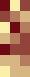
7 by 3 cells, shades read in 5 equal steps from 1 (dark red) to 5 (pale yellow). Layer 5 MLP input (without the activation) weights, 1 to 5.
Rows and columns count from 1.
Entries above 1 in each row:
2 3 2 3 2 3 3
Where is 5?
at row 1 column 2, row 3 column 1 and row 7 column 1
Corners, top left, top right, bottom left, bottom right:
1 2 5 4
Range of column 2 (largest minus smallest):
4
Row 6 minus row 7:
-1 0 -1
